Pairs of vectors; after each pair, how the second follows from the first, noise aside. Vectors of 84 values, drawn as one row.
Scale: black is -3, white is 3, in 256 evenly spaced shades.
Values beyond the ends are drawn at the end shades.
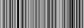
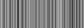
shrunk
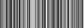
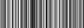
negated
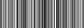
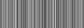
shrunk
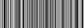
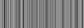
shrunk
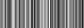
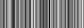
negated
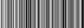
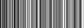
negated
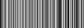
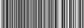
negated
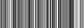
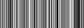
negated
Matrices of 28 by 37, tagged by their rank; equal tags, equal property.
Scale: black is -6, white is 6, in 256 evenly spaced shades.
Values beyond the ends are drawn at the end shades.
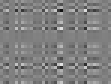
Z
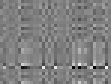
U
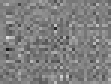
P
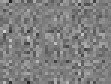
P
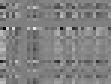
U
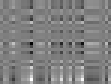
Z
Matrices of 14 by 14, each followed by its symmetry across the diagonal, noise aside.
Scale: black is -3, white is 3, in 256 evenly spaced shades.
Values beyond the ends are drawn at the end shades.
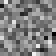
antisymmetric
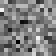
neither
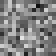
neither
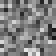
antisymmetric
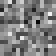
antisymmetric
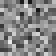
neither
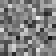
antisymmetric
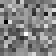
neither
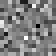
antisymmetric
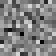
neither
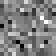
antisymmetric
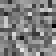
neither
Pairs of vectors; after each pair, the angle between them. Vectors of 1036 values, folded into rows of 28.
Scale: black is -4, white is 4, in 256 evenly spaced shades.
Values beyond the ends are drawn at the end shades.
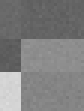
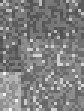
partly aligned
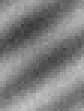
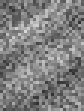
partly opposed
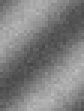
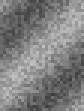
nearly opposite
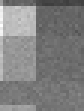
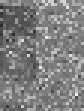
partly opposed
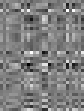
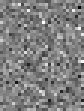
partly aligned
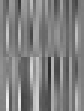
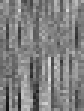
nearly opposite
